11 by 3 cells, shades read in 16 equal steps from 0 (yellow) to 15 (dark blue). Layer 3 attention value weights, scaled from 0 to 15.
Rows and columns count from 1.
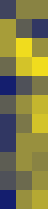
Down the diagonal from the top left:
12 10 6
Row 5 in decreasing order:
15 11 8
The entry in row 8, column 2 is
6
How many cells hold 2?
2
